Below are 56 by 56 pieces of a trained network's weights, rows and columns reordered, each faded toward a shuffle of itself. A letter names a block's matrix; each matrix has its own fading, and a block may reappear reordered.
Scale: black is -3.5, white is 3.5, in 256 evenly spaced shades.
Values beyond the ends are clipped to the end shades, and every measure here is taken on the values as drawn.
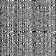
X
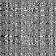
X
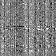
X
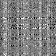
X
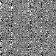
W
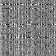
X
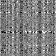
X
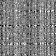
X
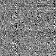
W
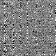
W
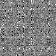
W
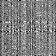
X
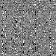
W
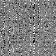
W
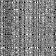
X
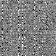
W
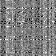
X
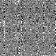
W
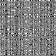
X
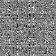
W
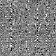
W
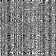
X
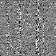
W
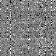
W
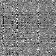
W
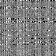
X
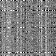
X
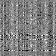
X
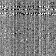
X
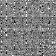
W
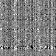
X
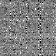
W
